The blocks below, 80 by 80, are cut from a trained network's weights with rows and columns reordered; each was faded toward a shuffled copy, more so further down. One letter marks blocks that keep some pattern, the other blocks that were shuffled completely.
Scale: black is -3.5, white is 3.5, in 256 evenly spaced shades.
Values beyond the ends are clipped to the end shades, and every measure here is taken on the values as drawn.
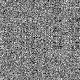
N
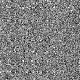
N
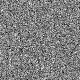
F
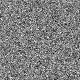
F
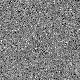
F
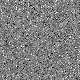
F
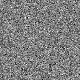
N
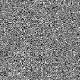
N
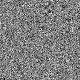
N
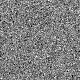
F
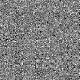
N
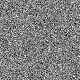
F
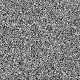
F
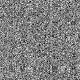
N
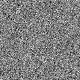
F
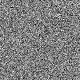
F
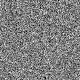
N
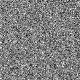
N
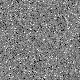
F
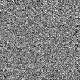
N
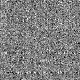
N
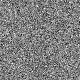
F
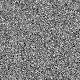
F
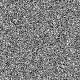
F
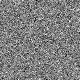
F
